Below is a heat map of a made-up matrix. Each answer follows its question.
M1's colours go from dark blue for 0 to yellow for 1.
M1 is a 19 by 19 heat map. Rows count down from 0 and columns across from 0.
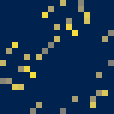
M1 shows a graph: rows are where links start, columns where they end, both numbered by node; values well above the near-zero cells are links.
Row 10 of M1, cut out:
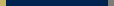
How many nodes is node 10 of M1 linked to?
2
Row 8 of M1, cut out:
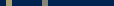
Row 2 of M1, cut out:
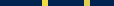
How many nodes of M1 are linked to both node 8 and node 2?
1
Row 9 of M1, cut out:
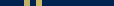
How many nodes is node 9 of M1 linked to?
2
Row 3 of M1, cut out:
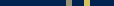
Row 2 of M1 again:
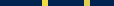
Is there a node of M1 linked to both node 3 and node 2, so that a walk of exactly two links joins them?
yes
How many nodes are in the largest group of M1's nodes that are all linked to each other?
2
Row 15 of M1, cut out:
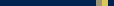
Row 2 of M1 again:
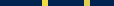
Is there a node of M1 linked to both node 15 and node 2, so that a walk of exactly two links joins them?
no
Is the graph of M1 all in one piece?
yes
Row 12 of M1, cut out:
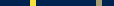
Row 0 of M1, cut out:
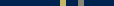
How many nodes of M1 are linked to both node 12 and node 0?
0
